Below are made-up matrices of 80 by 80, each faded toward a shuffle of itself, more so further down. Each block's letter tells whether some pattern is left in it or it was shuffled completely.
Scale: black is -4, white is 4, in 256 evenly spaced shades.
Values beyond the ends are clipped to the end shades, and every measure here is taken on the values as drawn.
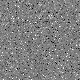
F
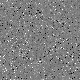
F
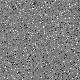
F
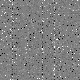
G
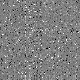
G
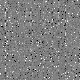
G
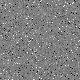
F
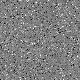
F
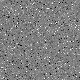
F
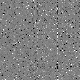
G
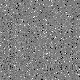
G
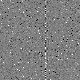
G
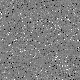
F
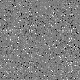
G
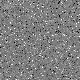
F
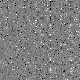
G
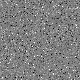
F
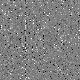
G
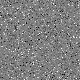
F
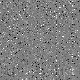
G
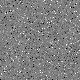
F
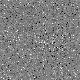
G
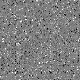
G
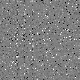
G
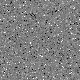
F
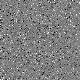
G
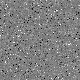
F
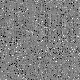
G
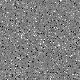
G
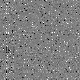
G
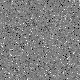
F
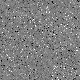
F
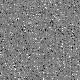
F
